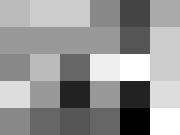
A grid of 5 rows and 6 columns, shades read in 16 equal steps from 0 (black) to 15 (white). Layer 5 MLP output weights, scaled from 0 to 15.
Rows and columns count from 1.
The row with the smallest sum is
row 5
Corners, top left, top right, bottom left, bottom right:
11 10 8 15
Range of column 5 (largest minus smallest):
15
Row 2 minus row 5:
1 3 4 3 5 -3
